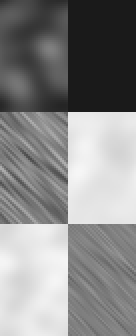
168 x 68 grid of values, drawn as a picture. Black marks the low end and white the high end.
The table splits into 3 rows of 2 panels. Panel 1,1: low, smooth. Panel 1,2: very low, flat. Panel 2,1: middling, slanting down to the right. Panel 2,2: very high, smooth, faint in contrast. Panel 3,1: very high, smooth, faint in contrast. Panel 3,2: middling, slanting down to the right, faint in contrast.
